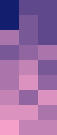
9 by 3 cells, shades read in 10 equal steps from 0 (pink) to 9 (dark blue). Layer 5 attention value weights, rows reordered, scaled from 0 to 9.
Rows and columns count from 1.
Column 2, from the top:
6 5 5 4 2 1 4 1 2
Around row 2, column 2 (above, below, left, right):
6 5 9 6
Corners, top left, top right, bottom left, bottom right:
9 6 0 2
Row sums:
21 20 14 12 10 8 7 5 4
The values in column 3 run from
1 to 6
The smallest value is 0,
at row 9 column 1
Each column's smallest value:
0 1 1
